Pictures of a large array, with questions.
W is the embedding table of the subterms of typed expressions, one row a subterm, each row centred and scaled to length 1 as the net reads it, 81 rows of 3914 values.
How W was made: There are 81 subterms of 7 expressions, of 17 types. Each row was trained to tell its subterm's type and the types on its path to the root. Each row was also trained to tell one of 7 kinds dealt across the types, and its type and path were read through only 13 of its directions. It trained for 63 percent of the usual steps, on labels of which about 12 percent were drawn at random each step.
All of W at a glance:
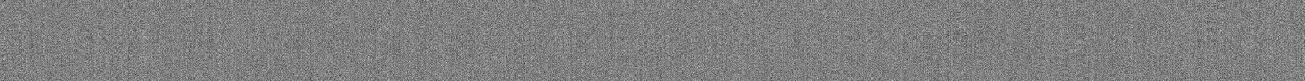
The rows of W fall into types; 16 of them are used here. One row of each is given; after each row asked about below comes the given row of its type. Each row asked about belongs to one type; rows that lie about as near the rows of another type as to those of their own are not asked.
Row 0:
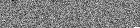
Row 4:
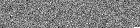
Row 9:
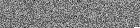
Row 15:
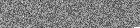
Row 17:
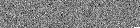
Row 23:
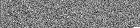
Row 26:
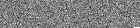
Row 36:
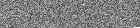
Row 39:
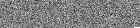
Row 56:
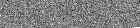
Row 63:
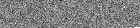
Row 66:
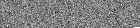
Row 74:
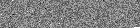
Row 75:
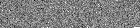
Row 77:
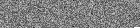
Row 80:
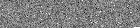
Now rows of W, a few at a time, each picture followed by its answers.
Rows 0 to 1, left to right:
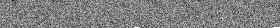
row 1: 80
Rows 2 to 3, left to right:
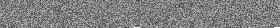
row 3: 63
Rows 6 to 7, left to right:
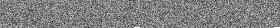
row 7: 23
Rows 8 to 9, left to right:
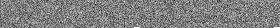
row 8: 23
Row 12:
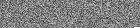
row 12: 26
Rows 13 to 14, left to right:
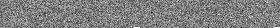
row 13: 75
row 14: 66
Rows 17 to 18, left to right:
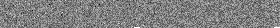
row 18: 15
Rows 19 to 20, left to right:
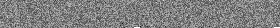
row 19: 9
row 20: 80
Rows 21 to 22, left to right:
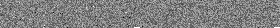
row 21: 17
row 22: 63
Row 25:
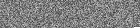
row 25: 80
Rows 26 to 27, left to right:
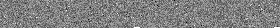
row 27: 56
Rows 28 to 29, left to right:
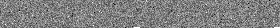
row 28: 17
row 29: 9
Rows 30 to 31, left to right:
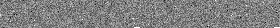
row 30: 26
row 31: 9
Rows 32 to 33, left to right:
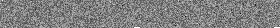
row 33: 26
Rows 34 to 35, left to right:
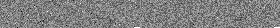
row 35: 4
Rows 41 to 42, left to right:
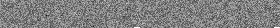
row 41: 63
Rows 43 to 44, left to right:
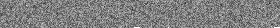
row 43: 23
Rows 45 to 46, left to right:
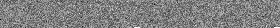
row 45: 36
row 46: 63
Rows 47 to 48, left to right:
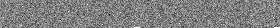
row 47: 4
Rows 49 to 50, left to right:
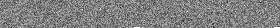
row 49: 74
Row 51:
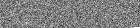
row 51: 74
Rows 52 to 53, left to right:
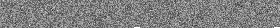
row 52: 4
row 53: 26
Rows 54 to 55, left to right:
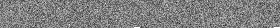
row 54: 36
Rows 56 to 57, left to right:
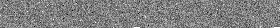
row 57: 56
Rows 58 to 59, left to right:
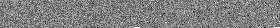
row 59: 75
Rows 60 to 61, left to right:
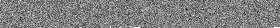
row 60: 74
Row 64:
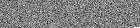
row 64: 74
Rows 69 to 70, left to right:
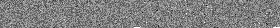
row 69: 66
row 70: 17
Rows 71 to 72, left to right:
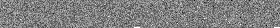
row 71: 4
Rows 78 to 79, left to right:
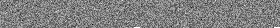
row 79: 17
